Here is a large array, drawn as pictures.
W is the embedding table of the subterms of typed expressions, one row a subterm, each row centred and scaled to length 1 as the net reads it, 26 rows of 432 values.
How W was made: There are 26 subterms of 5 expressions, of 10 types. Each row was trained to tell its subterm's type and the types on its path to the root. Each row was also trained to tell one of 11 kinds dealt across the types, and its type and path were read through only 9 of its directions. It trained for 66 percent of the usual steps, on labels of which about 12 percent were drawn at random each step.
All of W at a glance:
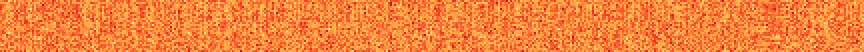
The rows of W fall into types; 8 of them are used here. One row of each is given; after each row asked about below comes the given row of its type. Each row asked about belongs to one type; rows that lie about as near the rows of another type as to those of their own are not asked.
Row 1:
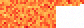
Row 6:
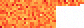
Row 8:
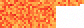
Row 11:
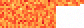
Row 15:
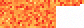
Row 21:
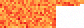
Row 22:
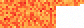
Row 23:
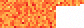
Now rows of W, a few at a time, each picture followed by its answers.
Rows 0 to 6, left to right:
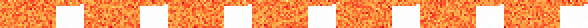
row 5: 22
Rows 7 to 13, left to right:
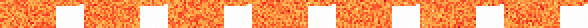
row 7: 1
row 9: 22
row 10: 6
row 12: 15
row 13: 11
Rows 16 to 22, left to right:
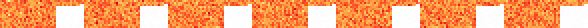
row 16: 1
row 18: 21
